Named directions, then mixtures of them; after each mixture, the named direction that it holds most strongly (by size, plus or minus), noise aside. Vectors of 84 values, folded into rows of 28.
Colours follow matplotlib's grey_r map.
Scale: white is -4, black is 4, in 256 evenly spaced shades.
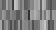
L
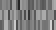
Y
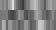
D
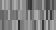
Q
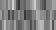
D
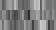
L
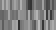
Q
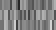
Y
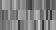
Q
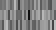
Y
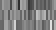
Y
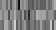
Y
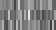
Y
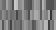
L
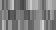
D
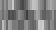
D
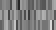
Y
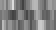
D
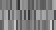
Y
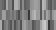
L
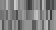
Q
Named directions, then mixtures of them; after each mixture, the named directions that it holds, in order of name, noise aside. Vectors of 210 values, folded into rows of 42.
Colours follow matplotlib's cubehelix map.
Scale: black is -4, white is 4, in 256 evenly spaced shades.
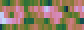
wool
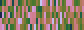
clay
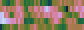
wool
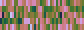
clay, wool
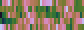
clay, wool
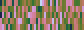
clay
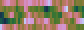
wool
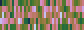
clay, wool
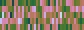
clay, wool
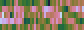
clay, wool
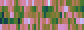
clay, wool
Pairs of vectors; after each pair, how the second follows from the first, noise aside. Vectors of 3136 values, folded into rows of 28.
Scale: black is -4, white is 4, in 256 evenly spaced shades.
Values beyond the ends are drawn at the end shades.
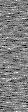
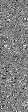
sign-scrambled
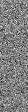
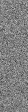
shrunk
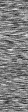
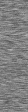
shrunk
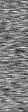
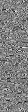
sign-scrambled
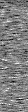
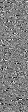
sign-scrambled
